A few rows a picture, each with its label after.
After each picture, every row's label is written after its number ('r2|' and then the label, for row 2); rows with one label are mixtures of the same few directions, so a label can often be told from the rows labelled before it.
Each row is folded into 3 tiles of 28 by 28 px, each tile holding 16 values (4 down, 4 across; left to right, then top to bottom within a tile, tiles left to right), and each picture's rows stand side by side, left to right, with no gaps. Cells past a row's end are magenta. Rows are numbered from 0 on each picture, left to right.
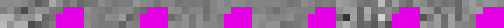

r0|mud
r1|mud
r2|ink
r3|mud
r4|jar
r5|ink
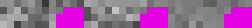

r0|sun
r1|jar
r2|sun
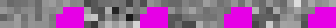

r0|ink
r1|jar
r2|mud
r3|sun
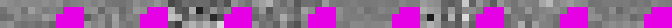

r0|jar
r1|ink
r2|jar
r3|ink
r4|jar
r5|jar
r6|sun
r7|jar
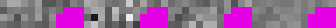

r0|ink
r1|jar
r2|sun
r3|sun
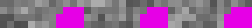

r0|mud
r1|ink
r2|sun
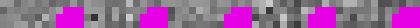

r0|mud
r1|jar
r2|jar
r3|ink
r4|ink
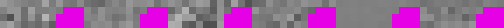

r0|jar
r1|ink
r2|sun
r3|mud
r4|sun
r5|jar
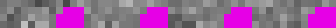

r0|sun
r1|sun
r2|mud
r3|ink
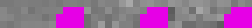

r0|jar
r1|sun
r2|jar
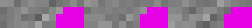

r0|mud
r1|mud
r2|mud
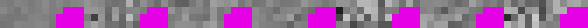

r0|sun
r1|jar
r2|ink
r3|mud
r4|jar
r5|mud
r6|ink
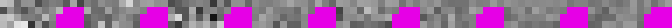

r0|mud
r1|sun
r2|jar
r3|sun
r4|jar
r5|ink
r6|jar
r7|sun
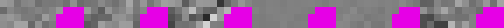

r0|mud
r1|sun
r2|mud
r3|mud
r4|sun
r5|mud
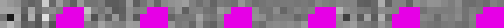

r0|jar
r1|jar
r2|ink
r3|jar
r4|jar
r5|ink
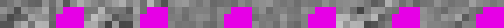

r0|sun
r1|sun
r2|ink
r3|ink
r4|mud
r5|mud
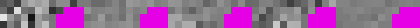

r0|ink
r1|ink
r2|mud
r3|sun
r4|mud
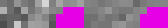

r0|sun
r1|mud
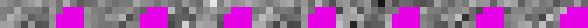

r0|sun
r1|mud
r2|sun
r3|sun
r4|sun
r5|mud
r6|mud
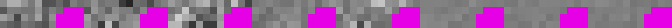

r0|ink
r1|sun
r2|sun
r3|sun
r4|sun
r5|mud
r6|mud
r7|ink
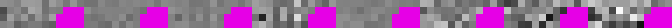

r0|jar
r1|mud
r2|jar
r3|jar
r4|mud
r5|mud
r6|mud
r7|jar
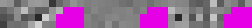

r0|mud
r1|sun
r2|jar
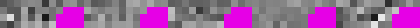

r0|jar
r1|ink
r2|jar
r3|sun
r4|mud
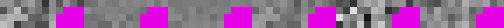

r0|sun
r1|mud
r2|jar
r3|sun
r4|ink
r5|ink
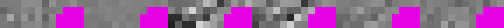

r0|jar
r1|mud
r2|mud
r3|mud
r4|mud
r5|sun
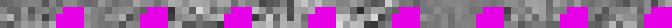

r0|jar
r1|mud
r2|jar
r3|ink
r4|mud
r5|ink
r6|jar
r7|sun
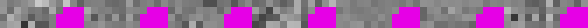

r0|sun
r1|jar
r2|sun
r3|sun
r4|mud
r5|jar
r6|jar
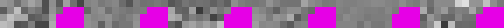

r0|sun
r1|sun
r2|jar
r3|mud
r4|sun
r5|sun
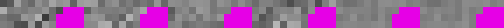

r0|mud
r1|mud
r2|jar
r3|sun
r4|ink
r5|ink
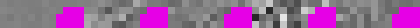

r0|jar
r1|mud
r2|mud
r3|ink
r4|ink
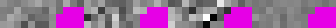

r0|sun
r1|ink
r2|mud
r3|ink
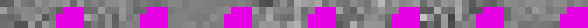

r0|mud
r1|ink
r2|mud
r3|ink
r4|sun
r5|ink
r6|jar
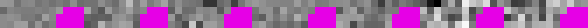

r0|mud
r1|sun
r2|sun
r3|jar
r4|sun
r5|ink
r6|ink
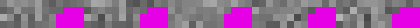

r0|ink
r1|ink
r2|sun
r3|mud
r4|ink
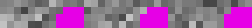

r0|mud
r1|mud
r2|sun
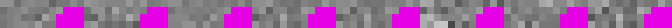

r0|mud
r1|jar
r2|mud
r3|ink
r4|ink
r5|mud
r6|sun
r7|ink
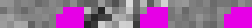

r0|mud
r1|sun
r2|ink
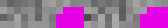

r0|ink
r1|ink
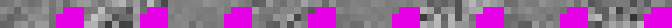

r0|sun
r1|sun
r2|sun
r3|mud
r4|mud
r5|ink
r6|mud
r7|jar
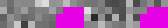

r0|sun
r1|jar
